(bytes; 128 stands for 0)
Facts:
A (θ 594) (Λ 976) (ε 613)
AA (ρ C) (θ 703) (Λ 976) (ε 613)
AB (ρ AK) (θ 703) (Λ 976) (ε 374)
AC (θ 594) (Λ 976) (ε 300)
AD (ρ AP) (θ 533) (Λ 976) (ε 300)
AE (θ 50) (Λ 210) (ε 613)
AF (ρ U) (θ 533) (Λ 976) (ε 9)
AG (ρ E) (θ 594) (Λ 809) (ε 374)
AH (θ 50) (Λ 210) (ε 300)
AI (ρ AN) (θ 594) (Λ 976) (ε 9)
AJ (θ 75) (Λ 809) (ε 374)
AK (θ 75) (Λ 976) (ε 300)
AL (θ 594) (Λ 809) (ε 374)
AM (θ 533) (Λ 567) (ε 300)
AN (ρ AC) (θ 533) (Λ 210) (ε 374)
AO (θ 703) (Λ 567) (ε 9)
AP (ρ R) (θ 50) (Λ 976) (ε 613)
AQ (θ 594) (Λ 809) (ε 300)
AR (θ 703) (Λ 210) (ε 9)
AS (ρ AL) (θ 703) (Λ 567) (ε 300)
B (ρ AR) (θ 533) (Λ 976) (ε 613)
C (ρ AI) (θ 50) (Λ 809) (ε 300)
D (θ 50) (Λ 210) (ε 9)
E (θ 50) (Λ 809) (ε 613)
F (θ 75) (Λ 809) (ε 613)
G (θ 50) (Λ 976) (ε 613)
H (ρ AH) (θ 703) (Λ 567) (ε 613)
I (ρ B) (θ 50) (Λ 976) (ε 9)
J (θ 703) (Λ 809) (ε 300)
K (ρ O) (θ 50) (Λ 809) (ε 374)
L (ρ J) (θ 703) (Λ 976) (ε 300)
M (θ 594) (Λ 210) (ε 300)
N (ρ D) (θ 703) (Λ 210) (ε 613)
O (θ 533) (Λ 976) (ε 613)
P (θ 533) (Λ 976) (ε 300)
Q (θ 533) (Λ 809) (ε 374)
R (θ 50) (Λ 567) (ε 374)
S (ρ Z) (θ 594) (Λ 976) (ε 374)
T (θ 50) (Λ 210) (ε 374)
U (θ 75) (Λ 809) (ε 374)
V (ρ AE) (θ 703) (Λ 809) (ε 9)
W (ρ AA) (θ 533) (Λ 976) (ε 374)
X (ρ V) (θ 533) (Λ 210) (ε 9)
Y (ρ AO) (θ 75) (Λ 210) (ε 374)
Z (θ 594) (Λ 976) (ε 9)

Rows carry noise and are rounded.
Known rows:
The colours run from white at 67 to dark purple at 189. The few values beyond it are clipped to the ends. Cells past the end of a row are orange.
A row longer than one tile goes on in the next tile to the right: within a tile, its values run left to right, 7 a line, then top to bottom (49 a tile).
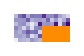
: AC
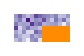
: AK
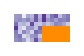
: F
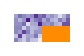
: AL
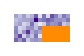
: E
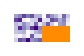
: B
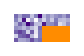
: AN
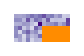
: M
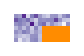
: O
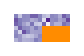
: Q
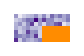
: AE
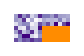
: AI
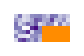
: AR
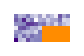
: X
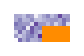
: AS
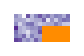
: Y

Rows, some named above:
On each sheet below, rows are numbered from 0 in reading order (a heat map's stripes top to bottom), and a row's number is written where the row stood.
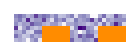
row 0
AK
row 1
AP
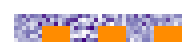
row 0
AC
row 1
B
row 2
O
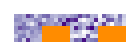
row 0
AG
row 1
B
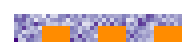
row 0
AD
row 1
S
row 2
T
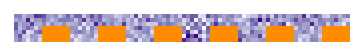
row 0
AJ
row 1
A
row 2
G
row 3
C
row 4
AE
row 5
O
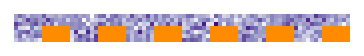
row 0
J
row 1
AA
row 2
Z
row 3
I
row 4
K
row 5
AK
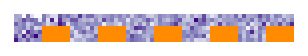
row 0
V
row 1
P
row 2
K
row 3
R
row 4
Z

